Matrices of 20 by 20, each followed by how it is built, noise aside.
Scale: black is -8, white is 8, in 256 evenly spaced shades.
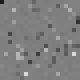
sparse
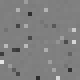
sparse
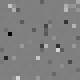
sparse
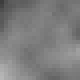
smooth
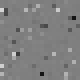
sparse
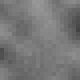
smooth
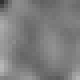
smooth
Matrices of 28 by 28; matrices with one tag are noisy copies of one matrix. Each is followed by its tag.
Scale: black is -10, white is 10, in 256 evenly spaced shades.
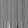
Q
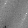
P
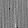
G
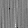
G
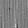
G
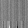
Q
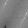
P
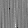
G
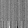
Q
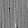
G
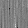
G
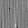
G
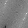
P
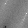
P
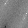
P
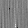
G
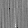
G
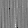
G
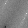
P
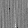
G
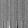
Q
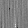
G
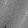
P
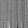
Q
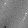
P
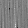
G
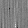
G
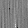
G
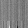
Q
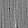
G
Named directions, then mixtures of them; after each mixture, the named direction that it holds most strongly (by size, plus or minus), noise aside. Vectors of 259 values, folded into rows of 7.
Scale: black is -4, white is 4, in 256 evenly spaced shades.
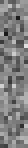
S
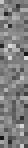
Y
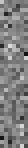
Y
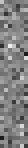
Y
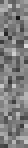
S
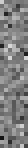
Y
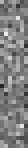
S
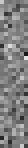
Y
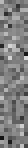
Y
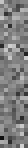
Y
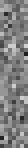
Y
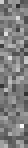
S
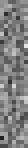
S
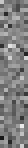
Y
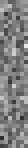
S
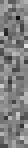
S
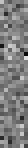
Y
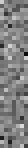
Y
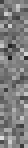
Y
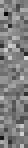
Y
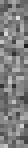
S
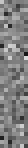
Y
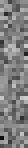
Y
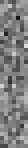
S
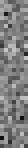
Y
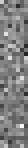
Y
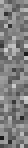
Y
